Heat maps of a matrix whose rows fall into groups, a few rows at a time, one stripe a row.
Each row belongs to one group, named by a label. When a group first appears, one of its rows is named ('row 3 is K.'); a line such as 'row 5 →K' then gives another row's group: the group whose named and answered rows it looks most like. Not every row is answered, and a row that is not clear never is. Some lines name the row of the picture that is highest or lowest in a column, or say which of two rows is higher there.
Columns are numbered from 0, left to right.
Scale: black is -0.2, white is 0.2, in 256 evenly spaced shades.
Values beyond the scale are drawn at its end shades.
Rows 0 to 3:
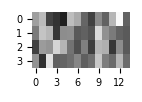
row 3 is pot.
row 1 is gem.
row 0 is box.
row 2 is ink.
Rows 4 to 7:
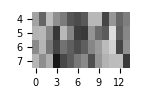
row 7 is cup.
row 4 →pot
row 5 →gem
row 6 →gem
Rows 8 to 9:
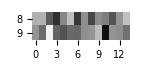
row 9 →pot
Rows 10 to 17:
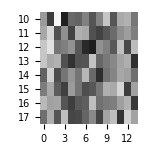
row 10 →pot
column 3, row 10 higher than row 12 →No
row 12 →gem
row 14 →box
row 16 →cup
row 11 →box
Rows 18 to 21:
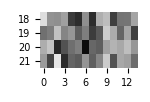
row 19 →ink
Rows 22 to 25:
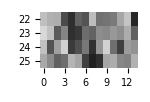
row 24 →pot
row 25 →gem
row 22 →cup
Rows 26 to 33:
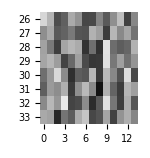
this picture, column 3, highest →32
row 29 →gem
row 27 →cup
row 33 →box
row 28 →gem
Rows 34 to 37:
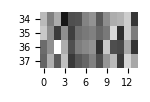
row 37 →ink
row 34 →cup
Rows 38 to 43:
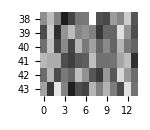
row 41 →cup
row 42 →box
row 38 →cup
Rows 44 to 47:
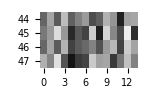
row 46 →ink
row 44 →ink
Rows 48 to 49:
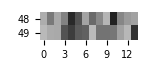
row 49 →cup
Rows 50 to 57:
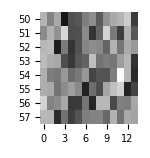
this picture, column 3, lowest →50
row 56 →pot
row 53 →cup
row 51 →ink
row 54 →box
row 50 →cup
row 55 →gem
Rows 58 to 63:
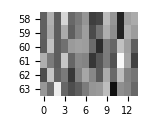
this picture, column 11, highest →61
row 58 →ink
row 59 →ink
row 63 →pot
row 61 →box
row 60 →box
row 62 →box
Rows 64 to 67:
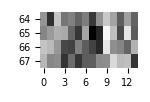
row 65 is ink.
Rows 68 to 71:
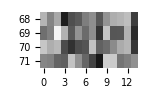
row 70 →cup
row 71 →gem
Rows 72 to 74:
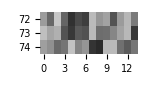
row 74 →gem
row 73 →cup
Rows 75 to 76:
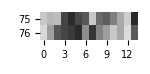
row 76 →cup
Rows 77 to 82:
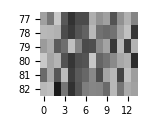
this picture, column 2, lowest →82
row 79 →gem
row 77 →pot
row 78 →cup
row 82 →cup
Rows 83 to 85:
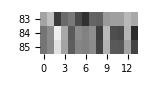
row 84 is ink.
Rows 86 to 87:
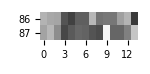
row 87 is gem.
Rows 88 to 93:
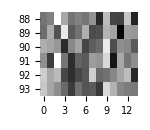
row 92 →cup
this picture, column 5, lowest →92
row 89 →ink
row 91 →pot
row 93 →gem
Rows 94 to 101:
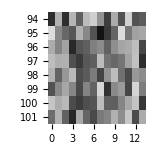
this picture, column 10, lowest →94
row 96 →cup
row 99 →ink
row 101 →gem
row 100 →cup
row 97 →cup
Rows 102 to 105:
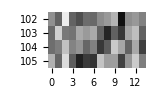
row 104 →ink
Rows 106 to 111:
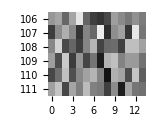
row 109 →pot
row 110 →ink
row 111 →box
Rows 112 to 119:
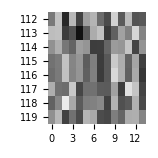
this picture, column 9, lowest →113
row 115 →ink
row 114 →gem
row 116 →ink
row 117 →box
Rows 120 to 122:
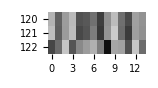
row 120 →pot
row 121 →pot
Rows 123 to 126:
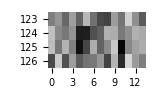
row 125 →pot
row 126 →box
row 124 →pot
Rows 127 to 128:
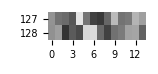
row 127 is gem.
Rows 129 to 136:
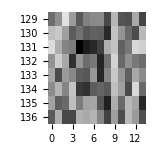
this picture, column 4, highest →136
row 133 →pot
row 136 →box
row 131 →pot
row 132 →gem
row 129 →ink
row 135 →box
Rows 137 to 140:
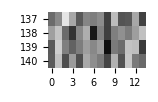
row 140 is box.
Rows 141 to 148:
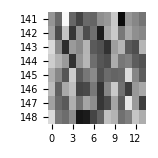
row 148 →pot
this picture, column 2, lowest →143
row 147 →box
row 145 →box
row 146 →pot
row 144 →gem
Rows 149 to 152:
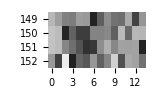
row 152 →pot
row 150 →cup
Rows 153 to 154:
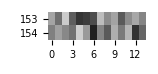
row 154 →gem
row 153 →pot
